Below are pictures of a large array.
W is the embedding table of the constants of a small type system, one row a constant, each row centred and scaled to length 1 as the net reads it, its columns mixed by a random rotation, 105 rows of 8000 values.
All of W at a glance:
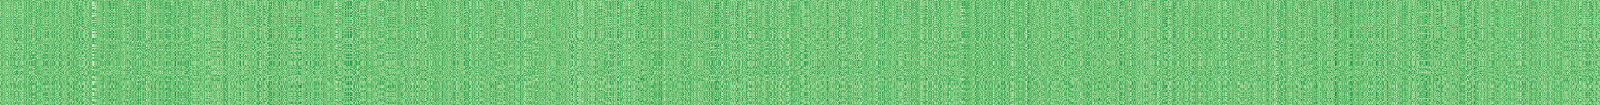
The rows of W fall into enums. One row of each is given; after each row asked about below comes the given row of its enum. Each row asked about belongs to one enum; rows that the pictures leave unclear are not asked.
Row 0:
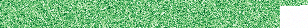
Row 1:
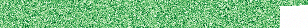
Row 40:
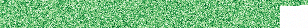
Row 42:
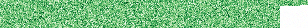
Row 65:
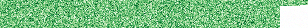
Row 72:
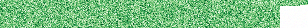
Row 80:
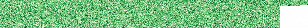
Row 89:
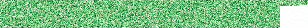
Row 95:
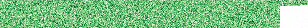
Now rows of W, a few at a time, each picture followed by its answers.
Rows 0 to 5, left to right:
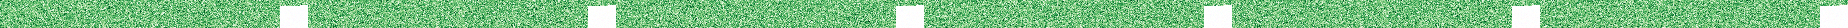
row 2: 95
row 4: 1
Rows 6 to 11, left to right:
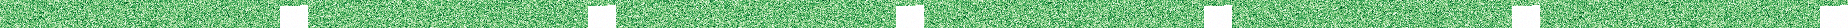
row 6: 42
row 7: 89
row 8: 89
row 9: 42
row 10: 0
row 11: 42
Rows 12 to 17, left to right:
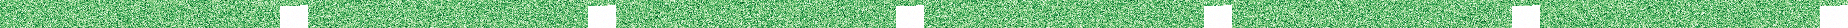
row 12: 72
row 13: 89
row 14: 42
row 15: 89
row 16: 95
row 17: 0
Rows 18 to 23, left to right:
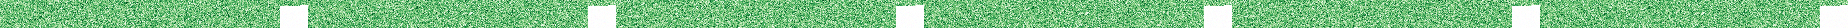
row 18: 42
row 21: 0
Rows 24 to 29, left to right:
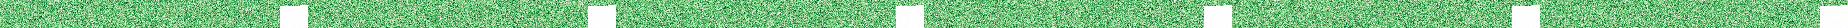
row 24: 42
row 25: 72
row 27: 1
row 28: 40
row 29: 95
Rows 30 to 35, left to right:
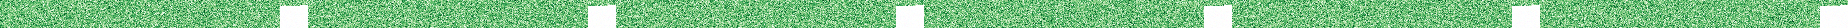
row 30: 0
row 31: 89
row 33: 72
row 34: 89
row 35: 95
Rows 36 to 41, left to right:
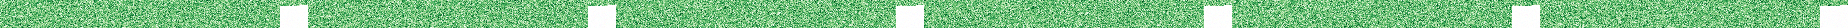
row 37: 89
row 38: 0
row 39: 0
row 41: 80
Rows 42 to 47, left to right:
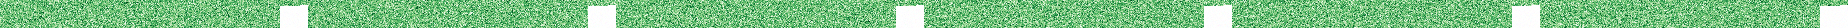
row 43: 0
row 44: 95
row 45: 89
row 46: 89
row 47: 80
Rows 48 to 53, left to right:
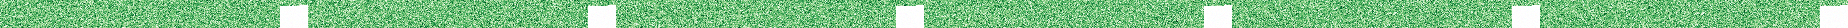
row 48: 89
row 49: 40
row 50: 80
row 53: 0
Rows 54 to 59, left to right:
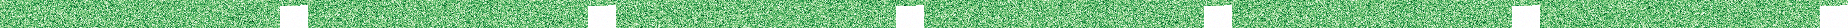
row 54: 95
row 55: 65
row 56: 80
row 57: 65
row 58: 65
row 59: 0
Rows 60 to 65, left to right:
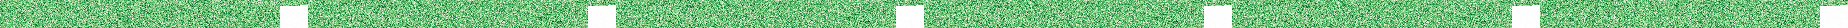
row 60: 72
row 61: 95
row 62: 95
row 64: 95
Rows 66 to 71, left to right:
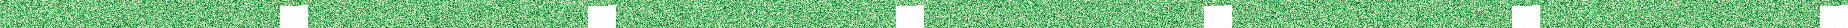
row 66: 40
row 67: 72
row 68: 0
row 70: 42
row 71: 40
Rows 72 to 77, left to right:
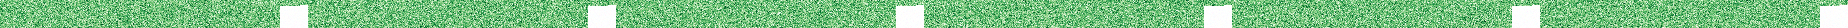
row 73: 40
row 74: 0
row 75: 80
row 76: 95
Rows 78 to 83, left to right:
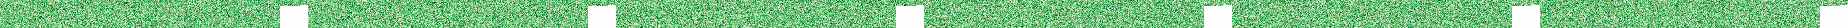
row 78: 42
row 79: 42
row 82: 89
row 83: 65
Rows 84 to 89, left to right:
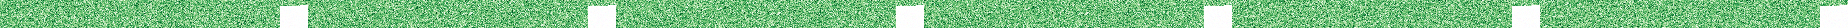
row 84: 65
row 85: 0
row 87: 0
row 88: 89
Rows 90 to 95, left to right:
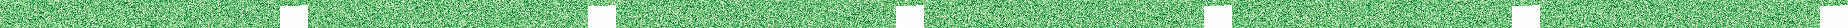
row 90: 42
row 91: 0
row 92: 95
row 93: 95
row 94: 65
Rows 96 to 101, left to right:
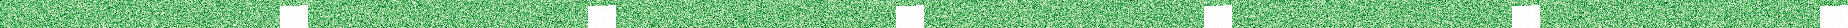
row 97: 95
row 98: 72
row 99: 89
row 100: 89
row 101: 42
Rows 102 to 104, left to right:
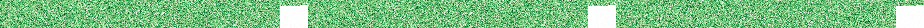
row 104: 95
